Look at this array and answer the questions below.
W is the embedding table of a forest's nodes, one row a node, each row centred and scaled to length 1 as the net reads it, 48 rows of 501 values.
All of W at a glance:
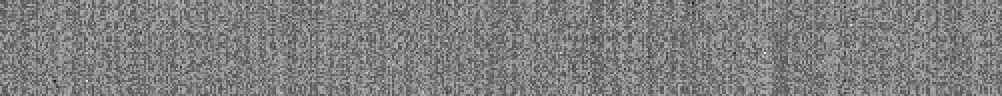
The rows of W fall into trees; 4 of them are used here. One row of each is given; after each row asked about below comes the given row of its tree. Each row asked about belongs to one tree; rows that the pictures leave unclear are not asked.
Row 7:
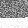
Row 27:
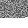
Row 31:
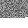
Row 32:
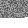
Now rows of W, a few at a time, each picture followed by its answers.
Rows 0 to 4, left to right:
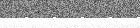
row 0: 7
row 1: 7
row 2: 32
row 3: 27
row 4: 31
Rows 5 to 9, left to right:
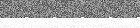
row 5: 7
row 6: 7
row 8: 32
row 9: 7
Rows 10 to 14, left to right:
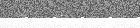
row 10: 32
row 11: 31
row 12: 27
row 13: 31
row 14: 27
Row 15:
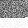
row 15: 7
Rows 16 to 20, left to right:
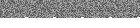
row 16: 32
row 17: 32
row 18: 31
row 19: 31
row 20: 31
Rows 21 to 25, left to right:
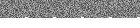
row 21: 32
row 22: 32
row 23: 32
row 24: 27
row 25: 31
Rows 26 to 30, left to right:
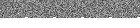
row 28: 31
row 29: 7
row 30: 31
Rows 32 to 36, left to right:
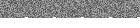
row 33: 32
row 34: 31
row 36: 7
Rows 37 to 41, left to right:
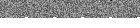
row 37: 27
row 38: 31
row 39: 32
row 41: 31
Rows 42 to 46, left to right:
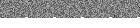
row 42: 7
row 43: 32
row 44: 32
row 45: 32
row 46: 32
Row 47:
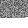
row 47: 7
